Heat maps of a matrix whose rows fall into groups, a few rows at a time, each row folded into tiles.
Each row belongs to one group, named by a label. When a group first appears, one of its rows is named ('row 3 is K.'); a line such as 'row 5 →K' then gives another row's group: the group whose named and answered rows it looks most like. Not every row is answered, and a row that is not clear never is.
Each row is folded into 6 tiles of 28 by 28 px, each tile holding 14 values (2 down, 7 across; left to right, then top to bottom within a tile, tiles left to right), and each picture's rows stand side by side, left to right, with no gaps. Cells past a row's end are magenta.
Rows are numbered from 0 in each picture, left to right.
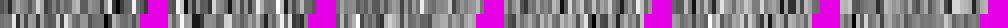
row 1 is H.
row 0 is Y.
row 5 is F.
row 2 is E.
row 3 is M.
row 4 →M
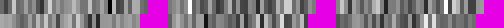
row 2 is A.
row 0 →M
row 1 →A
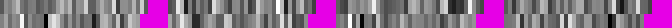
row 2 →Y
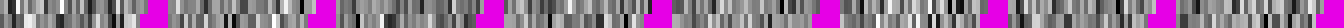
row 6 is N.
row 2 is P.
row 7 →M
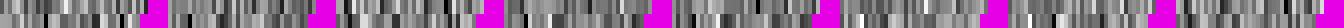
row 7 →N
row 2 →N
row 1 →P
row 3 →P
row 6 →E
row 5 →E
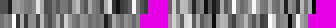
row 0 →Y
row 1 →E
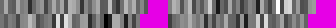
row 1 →A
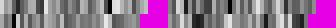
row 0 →F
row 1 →H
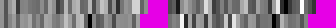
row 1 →Y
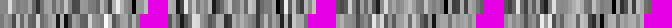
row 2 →M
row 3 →M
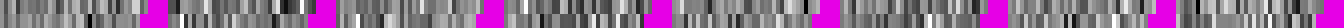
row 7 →M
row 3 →A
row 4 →F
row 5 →A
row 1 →Y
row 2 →E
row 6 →F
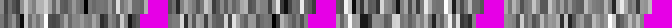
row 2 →H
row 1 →Y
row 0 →P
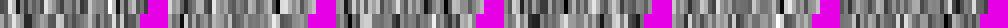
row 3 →H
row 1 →F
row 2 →N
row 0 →H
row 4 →F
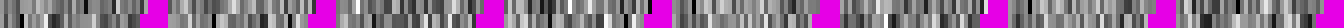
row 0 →P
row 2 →A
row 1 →E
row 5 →P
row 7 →H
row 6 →M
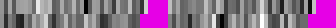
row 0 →P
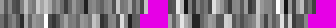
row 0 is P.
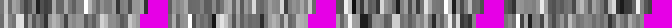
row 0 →E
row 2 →H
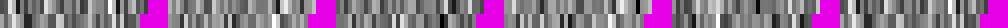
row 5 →H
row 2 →Y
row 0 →H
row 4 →P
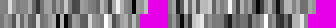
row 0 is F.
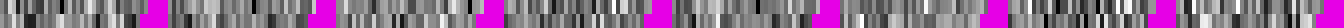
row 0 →H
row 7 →N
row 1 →P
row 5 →E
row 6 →A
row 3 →A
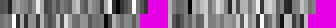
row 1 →M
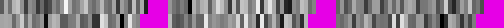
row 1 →M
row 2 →Y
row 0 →E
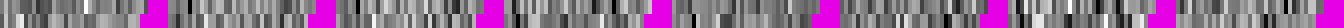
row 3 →N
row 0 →E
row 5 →Y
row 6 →N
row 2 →M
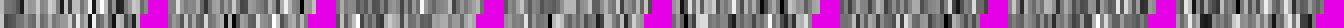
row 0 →M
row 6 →A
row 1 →F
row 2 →E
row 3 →E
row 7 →H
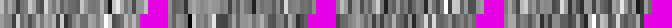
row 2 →A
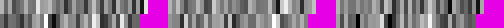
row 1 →F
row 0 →P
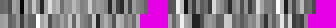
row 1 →H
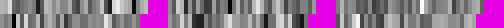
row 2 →E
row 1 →H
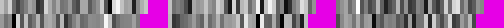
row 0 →F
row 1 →M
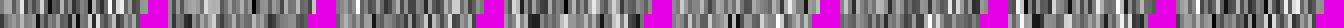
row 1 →P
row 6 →H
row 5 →A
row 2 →A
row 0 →A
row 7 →A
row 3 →H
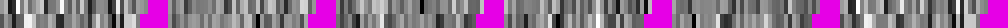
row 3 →P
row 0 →N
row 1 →M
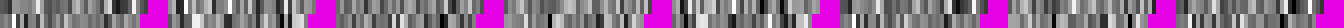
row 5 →Y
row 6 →E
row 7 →Y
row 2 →Y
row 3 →E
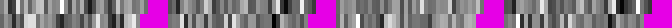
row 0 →N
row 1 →Y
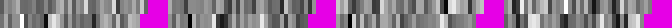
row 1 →P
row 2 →F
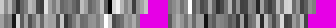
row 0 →F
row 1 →A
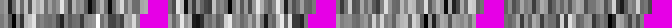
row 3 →Y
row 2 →M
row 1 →H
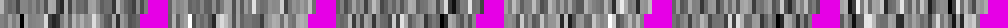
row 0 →P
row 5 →N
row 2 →Y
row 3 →F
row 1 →E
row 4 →Y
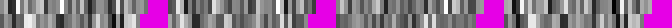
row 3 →N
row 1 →H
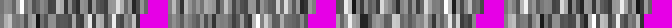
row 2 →H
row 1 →A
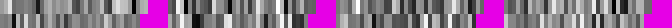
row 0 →F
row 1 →H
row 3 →M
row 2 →A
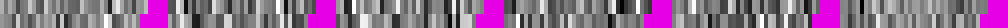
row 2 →N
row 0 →F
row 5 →M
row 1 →H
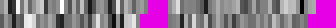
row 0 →N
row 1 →F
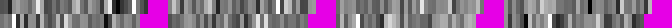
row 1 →A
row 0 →Y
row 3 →P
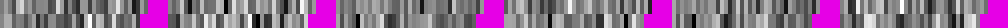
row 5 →N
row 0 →A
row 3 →E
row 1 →M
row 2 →P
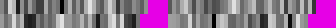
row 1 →E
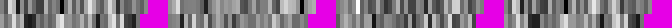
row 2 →A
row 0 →H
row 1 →F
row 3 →H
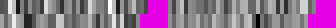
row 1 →M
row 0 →H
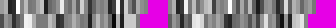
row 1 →N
